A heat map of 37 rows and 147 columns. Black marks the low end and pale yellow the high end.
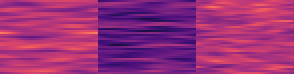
It is made of 1 by 3 panels. Panel 1,1: middling, streaked across. Panel 1,2: low, streaked across. Panel 1,3: middling, streaked across.
